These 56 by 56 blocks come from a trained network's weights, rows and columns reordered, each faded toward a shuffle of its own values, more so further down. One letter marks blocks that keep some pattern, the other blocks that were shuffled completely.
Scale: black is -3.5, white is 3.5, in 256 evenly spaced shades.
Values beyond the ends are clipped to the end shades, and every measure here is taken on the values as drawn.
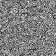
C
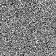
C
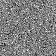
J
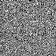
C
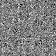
C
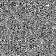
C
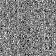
C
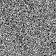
J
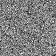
J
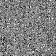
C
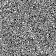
J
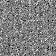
C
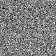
J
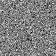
J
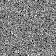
J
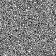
C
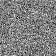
J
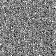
C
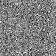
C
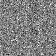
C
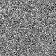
C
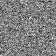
J
